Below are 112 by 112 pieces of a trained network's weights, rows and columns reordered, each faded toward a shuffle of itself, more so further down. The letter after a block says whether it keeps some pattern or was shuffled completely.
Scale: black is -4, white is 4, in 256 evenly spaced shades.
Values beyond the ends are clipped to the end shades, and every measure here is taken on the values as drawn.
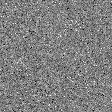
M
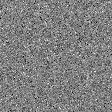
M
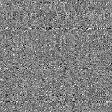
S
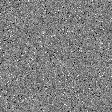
M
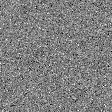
M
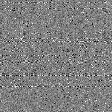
S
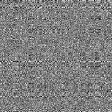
S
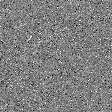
M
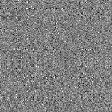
S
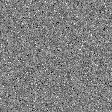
M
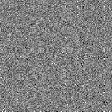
S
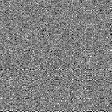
S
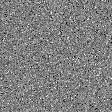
M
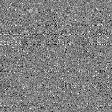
S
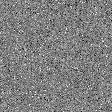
M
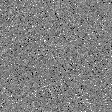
M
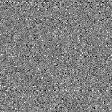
S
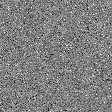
M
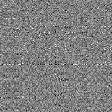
S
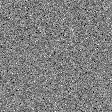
M
